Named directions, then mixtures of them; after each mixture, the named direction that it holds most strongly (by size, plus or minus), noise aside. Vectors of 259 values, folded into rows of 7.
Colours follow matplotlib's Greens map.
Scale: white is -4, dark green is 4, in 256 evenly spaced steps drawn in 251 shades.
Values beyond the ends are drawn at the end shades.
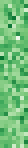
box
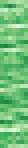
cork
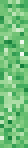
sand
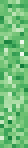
sand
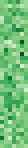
sand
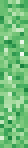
sand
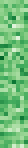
box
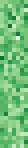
box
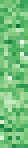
sand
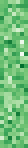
sand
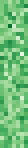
box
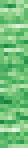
cork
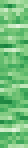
cork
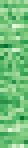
cork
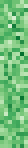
box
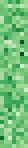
sand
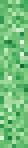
sand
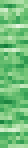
cork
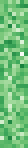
sand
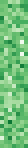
sand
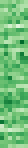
cork
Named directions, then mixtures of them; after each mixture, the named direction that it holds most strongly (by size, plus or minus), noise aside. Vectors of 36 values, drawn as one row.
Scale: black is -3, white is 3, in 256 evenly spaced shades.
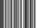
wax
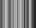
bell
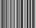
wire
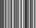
wax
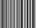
wire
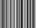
wire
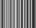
wire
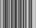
bell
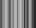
bell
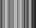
bell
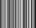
wire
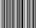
wax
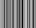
wax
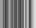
bell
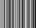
wax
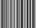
wire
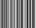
wire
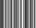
wax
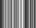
wax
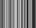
bell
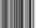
bell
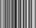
wire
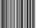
wire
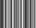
wax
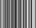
wire
